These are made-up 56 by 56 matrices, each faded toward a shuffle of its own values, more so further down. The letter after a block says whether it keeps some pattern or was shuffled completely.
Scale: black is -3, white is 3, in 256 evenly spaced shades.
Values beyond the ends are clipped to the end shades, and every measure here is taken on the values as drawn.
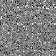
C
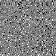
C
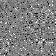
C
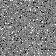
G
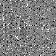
C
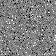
G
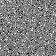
G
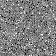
G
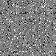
C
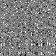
C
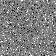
G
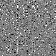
C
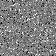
G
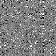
C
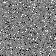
G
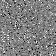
G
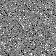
G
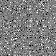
C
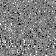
C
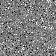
G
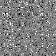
C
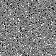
G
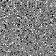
C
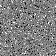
G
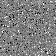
G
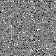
C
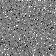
G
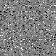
C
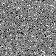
G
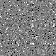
C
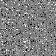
C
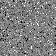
G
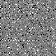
C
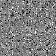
C
